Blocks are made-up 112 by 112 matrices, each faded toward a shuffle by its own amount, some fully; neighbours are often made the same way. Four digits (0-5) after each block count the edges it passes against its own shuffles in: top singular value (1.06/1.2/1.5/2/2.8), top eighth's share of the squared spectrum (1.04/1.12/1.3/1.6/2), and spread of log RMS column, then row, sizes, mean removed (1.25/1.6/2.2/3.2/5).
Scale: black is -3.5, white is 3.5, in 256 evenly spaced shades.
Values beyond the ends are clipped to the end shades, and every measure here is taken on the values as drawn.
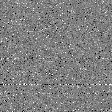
3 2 0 2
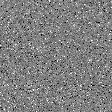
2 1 0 1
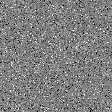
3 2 0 1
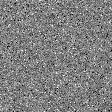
0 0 0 0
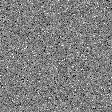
0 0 0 0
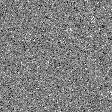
0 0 0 0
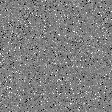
0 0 0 0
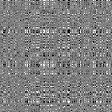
5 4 4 4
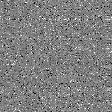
4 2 0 1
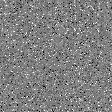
3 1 0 0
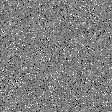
2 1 0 0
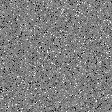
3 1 0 0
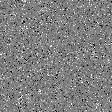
1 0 0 0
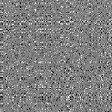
5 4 3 3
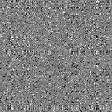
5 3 2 2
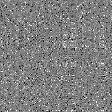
4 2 1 1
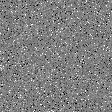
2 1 0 0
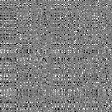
5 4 3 3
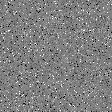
2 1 0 0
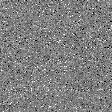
0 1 0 2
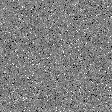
0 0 0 0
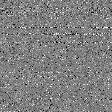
2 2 0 3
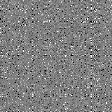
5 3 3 2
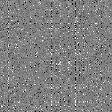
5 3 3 1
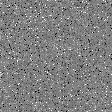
2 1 0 0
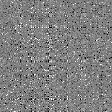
4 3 2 2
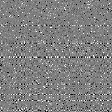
5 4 2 3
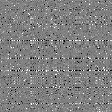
5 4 2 3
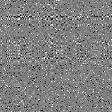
5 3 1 2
